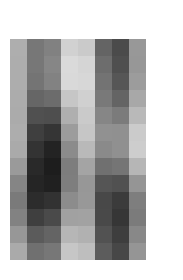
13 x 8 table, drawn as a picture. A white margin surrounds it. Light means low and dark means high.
Overall the values sit about 50% of the way up the scale. The ninth with the lowest average is the top middle. The top middle is the calmest part. Stripes running up and down repeat 2 times from left to right.
